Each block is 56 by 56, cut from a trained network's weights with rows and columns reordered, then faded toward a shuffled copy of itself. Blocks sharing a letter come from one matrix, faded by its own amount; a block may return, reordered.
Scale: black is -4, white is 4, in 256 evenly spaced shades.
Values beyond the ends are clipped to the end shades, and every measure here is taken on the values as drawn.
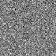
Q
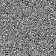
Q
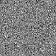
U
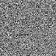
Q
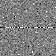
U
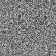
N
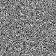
N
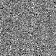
Q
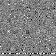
U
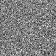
Q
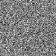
Q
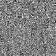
Q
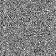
Q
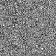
N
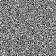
N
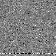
U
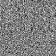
N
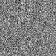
N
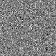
Q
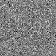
Q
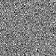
U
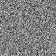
N
